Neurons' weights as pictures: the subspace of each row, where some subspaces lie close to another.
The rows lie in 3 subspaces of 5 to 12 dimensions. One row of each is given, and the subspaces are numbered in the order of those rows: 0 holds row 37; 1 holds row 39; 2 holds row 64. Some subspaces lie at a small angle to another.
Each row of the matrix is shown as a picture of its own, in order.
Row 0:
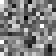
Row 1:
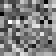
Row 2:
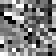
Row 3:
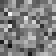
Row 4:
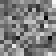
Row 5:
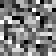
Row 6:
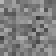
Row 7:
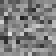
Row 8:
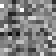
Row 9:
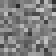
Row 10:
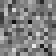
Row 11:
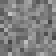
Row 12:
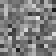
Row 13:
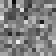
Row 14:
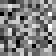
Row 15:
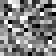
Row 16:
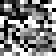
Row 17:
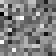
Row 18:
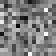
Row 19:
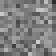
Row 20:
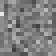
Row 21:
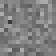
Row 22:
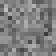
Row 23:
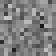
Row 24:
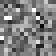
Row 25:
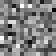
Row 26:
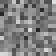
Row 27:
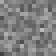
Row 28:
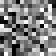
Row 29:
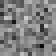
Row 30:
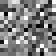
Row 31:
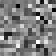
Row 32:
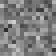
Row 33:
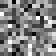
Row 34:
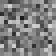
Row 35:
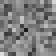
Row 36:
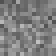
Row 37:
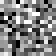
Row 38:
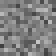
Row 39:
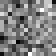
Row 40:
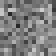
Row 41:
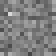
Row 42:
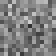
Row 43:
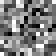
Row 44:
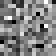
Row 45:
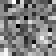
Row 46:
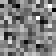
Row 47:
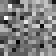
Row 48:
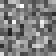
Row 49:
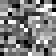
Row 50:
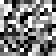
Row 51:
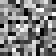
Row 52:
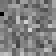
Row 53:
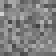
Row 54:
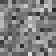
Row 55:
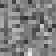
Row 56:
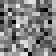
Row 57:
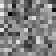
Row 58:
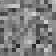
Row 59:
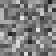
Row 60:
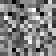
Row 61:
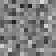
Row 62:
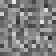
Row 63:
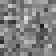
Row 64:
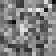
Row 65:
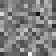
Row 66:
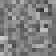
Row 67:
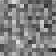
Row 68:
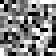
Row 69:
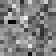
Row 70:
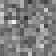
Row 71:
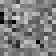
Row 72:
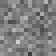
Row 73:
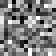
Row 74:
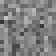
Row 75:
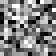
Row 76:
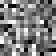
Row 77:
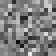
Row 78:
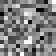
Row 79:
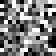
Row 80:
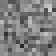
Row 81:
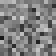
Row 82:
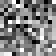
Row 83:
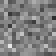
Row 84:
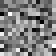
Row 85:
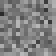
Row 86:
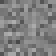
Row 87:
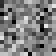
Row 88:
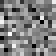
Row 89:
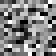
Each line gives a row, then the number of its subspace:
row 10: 0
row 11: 2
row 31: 1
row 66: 0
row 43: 2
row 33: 2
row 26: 0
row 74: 0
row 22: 2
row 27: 2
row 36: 0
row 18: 0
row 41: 2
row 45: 0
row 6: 0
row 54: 2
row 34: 0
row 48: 2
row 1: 1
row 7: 0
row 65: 2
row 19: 1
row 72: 1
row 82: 0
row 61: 2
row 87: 1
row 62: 2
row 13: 2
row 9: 1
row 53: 1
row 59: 0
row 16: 1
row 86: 2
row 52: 0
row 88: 0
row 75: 1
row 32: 2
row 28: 0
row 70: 1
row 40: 0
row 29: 1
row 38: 1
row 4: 2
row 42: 0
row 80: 2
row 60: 0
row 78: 0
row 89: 2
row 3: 2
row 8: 2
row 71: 0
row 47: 0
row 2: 0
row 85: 1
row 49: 1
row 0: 2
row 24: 0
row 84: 2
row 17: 0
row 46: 2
